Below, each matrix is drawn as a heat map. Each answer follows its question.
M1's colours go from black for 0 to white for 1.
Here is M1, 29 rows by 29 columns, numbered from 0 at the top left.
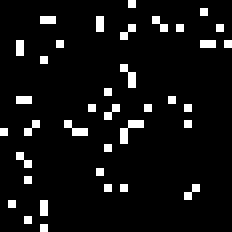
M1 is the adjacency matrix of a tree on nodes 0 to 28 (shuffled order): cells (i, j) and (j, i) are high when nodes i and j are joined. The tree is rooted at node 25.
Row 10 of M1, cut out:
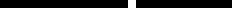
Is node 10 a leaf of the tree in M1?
yes
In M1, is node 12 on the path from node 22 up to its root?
yes
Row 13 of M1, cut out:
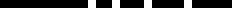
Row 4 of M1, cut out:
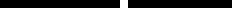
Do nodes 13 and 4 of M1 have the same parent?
no
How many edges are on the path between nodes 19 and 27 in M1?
4
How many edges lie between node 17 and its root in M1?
7
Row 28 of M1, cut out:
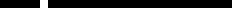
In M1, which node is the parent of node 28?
5
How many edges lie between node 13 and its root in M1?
8
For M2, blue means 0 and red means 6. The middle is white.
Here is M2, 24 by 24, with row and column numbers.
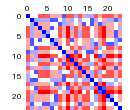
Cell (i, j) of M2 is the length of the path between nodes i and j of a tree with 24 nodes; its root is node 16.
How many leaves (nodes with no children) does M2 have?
16
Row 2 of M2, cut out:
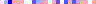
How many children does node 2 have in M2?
3
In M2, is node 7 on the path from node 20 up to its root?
yes
